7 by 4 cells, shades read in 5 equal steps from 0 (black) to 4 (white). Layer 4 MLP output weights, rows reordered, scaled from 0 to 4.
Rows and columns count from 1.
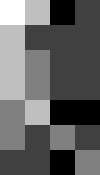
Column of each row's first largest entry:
1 1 1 1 2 1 4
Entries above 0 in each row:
3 4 4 4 2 4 3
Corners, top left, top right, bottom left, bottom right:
4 1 1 2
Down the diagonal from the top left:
4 1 1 1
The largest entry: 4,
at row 1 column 1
